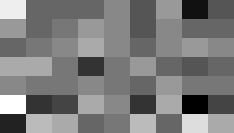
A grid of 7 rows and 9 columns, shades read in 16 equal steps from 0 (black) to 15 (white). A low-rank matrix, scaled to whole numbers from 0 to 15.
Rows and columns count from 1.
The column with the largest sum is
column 1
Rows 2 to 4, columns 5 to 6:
8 5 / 8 6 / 7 9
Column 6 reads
5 5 6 9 6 3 11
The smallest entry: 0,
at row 6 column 8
